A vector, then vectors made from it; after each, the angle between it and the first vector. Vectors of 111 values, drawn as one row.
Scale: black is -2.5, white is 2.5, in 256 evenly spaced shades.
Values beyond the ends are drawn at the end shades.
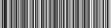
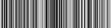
partly aligned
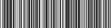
orthogonal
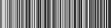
partly opposed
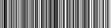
nearly parallel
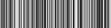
orthogonal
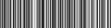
orthogonal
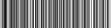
nearly parallel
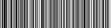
nearly parallel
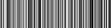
nearly opposite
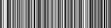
nearly opposite
